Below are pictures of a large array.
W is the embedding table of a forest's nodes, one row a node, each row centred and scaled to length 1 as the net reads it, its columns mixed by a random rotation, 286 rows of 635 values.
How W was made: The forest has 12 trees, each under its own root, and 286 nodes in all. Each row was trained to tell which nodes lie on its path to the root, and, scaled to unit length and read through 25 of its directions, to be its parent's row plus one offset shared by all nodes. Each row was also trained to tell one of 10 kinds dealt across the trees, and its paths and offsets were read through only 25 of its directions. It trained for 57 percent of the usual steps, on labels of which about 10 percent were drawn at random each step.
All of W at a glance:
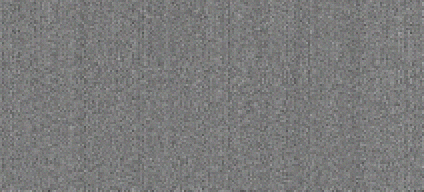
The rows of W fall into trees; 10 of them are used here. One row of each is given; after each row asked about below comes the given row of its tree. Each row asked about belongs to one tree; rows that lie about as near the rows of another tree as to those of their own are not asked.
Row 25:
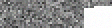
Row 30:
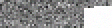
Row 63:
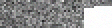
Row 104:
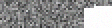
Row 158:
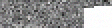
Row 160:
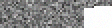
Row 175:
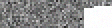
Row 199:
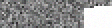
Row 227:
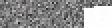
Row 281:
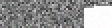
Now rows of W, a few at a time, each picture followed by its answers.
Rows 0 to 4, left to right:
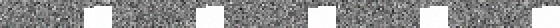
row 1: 104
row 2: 227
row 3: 63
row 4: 160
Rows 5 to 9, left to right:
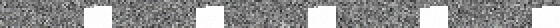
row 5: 63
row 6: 30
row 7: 63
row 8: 175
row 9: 227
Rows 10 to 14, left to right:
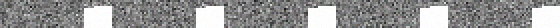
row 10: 63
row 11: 175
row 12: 30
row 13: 30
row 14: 30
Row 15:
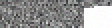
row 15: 175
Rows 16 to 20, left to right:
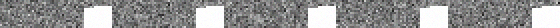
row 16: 63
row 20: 25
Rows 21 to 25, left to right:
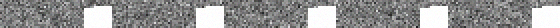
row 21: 158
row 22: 25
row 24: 25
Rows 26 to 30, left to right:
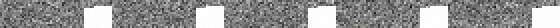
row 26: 25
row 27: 281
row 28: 25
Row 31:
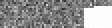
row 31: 199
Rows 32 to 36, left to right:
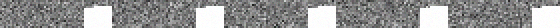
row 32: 175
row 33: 63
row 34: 63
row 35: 63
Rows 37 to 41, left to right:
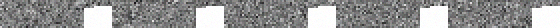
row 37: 160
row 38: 227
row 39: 25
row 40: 30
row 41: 175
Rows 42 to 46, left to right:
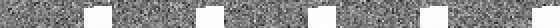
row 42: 25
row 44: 160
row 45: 63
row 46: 104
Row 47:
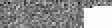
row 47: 175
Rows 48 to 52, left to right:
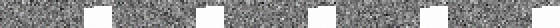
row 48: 175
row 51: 25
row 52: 175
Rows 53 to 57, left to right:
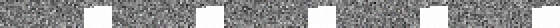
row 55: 30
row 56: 25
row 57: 227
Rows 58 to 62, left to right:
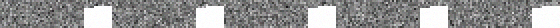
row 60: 160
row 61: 175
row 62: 175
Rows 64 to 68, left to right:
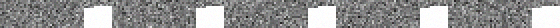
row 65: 281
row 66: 25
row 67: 25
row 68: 63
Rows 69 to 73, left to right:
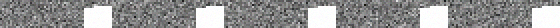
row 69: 175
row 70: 25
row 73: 227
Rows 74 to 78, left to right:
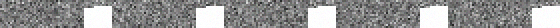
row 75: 160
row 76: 175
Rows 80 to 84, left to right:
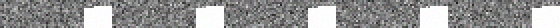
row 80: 104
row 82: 281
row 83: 63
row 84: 104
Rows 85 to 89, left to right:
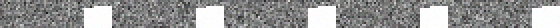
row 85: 175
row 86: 63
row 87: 175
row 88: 25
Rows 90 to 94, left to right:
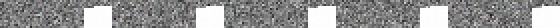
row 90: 30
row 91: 63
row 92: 227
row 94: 158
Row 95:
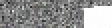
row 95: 63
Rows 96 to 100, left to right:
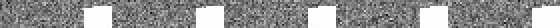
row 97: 158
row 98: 227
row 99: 160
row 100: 25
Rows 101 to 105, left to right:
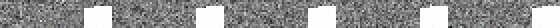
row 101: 227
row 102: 199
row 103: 104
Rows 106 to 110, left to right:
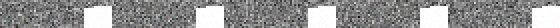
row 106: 281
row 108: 175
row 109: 25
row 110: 160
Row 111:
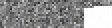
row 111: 281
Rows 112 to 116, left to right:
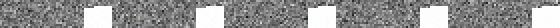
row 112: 30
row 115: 227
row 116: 25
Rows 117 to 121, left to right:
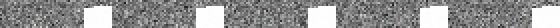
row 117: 158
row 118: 63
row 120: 63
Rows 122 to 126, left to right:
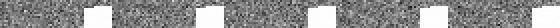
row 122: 30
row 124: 175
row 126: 281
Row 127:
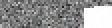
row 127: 160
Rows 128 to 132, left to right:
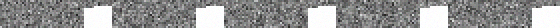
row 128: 160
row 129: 160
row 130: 160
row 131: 63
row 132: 30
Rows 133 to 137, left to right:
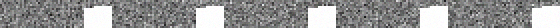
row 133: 25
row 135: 227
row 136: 63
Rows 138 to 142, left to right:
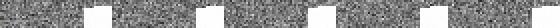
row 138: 199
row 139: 199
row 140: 175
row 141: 160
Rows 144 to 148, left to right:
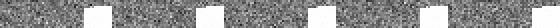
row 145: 281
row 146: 175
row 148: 30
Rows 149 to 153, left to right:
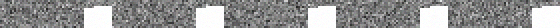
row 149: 281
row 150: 160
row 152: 25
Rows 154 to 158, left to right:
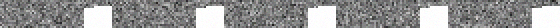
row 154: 160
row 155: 160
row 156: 160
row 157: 175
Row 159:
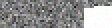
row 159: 63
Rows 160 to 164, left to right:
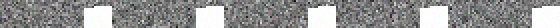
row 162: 25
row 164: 25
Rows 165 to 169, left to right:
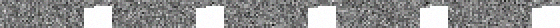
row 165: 25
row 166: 160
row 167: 25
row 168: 63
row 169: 175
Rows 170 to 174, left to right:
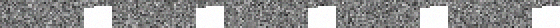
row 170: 160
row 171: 199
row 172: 158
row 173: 175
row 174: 160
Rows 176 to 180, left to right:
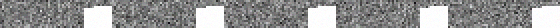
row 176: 158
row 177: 25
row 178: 25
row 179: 175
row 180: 281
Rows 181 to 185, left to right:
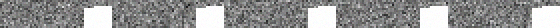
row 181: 30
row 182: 63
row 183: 63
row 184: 281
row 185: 160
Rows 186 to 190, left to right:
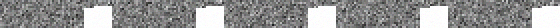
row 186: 25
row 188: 160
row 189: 160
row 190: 175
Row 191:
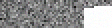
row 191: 199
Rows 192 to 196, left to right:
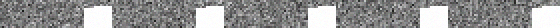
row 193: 25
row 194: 63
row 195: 63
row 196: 175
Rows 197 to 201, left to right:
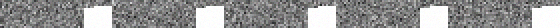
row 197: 63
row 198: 25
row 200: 227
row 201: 281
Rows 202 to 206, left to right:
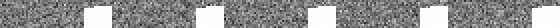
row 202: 227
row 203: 199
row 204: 175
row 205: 25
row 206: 158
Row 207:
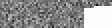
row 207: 158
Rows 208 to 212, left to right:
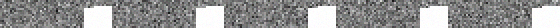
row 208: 63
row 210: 281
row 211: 175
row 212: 25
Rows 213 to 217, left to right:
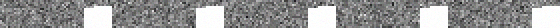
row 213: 63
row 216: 63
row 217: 63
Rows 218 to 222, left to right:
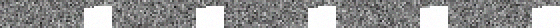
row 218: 104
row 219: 160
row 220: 104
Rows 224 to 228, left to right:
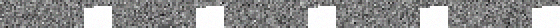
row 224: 25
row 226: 160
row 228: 160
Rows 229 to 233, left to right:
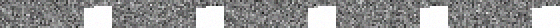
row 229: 175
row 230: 227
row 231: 63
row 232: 158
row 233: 160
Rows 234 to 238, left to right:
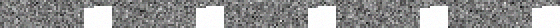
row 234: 158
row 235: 30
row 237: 199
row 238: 104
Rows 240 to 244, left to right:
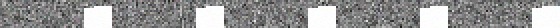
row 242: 160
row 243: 160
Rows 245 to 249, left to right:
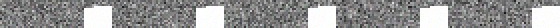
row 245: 175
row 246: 281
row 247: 104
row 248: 104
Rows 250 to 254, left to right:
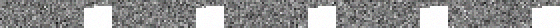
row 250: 175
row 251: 63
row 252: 25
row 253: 63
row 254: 160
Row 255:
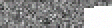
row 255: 30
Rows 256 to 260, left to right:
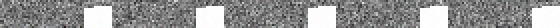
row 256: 25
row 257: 227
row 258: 160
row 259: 104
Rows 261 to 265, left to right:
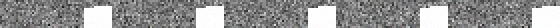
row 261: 160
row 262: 175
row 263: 30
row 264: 175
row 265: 30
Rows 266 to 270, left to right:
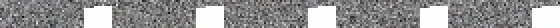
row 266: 25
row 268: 175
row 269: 175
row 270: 25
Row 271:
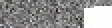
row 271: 63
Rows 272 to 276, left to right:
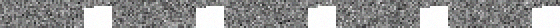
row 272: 25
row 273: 30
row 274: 175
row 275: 160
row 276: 160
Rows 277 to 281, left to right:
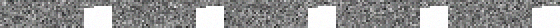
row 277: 63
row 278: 30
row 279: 63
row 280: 281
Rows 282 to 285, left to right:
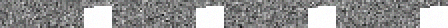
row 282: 175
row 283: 160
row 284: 281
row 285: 160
